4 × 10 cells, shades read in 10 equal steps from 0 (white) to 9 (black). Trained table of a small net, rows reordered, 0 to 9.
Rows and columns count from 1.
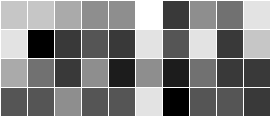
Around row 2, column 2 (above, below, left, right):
2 5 1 7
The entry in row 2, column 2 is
9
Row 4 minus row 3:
3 1 -3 2 -2 -3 1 1 -1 0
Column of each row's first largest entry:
7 2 5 7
